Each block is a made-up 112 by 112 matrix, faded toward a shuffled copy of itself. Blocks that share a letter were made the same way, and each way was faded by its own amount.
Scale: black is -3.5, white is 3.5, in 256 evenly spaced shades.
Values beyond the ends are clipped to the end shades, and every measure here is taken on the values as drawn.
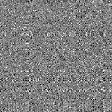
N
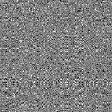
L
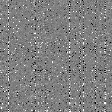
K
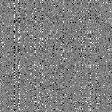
K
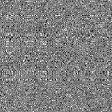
N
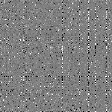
K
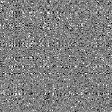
N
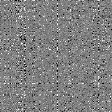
K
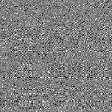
L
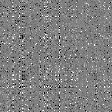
K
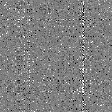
K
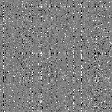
K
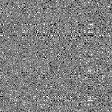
N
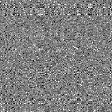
N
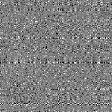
L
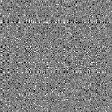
L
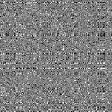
L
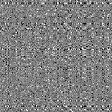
L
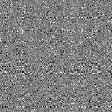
N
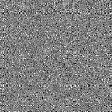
N
